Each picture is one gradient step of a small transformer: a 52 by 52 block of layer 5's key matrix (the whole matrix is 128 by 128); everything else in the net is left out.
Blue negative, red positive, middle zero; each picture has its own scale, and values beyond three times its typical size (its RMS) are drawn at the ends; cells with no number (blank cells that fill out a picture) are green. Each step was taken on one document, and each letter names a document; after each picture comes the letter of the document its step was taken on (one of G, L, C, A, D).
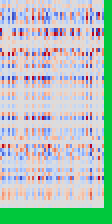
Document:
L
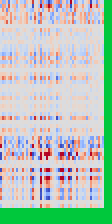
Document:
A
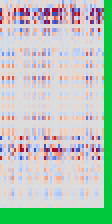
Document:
L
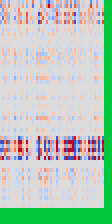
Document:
A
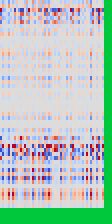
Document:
L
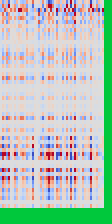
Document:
A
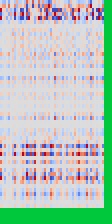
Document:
L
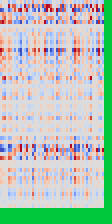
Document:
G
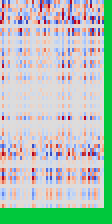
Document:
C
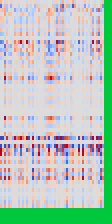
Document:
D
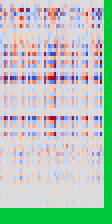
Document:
D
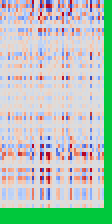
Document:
C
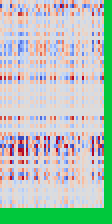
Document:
D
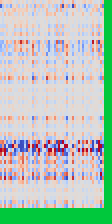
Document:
D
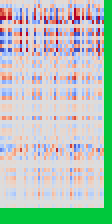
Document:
G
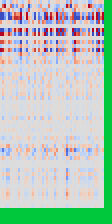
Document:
G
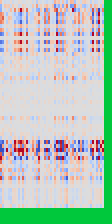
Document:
D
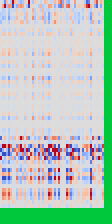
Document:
L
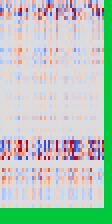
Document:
A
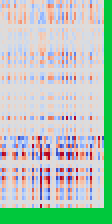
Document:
A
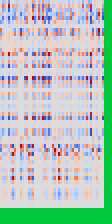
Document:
L
